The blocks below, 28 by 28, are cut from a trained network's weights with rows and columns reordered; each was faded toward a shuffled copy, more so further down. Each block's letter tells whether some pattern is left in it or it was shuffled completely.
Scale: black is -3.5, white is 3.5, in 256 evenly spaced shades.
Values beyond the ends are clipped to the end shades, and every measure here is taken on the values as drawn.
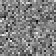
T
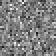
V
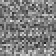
V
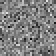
T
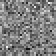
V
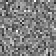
T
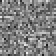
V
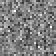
T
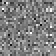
V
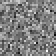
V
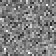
T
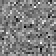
V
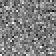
V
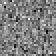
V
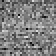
V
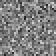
T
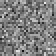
T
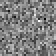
T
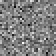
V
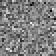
T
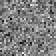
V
